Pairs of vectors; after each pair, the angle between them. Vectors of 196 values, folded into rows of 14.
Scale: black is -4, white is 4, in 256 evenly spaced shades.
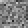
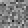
nearly parallel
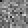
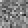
nearly opposite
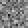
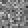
nearly opposite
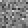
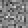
orthogonal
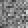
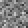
partly opposed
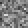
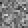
nearly parallel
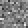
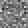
partly aligned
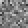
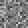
orthogonal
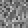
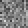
partly aligned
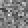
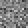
partly aligned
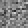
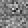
partly aligned
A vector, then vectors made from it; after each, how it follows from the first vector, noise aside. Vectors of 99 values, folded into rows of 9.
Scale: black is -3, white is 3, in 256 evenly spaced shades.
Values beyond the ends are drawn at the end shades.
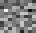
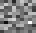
reversed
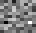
reversed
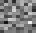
reversed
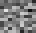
copied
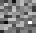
reversed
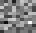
reversed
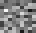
copied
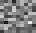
reversed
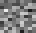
copied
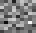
reversed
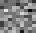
copied
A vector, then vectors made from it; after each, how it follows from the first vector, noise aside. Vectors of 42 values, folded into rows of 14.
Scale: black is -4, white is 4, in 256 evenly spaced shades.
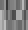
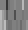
partly zeroed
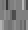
partly zeroed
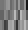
wrapped around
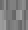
shrunk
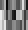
scaled up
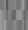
shrunk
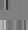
partly zeroed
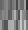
wrapped around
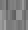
shrunk
